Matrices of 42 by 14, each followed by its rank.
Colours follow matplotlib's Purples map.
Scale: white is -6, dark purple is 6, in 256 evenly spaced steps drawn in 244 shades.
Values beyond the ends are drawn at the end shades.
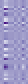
one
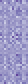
three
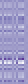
one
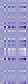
one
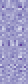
three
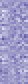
three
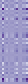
one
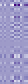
one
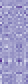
three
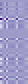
one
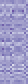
three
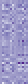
three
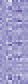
three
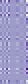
one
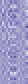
three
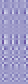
one
